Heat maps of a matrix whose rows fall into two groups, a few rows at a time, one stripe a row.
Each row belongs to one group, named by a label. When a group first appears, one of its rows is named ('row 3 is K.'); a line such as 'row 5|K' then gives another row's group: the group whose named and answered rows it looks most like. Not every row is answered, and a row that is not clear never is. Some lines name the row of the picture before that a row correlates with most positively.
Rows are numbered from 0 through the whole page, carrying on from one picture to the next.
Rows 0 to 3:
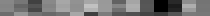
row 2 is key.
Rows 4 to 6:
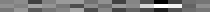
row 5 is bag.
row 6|key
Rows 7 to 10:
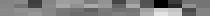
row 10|bag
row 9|bag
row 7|key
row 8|key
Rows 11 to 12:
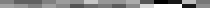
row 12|bag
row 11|key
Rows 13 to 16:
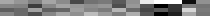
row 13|bag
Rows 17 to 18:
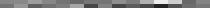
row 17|bag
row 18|key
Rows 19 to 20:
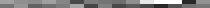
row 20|key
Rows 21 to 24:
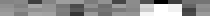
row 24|bag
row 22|bag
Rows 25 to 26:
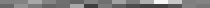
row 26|key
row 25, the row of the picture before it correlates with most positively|22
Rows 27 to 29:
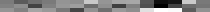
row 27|key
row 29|bag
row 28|key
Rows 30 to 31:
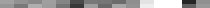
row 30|bag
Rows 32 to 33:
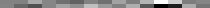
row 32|bag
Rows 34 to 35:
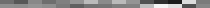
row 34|key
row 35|bag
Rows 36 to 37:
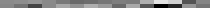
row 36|bag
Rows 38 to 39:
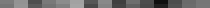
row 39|key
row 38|key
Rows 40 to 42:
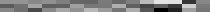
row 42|key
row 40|bag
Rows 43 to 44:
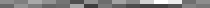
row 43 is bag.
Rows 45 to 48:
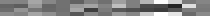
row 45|bag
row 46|key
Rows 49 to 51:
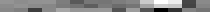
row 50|bag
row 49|bag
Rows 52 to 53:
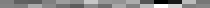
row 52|key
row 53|bag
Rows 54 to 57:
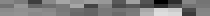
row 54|key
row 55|key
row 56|bag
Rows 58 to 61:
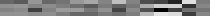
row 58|key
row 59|bag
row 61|bag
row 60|key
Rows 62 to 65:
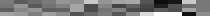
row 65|bag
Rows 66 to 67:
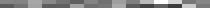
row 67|key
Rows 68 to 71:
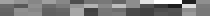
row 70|key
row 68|bag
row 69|key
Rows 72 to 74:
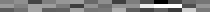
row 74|key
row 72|key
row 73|bag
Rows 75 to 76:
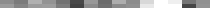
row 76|bag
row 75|bag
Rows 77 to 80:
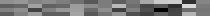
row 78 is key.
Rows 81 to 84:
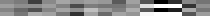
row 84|bag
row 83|key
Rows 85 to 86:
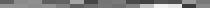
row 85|key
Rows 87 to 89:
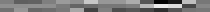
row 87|key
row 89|key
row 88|bag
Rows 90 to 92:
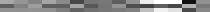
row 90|bag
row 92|bag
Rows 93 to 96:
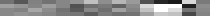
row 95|bag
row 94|bag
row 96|bag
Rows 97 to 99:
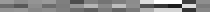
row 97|bag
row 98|key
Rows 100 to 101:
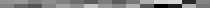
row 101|key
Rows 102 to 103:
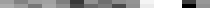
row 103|bag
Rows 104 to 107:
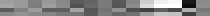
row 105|bag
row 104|bag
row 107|bag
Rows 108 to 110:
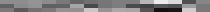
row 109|key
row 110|key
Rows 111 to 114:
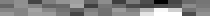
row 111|key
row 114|bag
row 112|key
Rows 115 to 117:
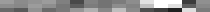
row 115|bag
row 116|bag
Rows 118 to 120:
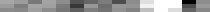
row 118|bag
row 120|bag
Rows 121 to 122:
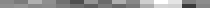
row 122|bag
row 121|bag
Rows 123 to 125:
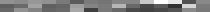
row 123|bag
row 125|key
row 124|key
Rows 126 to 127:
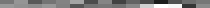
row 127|bag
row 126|key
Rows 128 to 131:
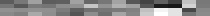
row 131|bag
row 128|key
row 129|key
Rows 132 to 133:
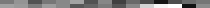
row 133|bag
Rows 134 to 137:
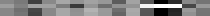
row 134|key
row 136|key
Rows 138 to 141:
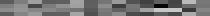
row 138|key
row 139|key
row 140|bag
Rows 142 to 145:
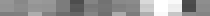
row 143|bag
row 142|bag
